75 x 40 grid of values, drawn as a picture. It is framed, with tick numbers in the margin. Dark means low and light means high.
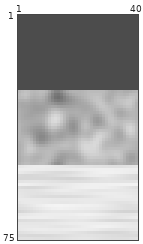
It is made of 3 by 1 panels. Panel 1,1: low, flat. Panel 2,1: high, blotchy. Panel 3,1: very high, streaked across, faint in contrast.
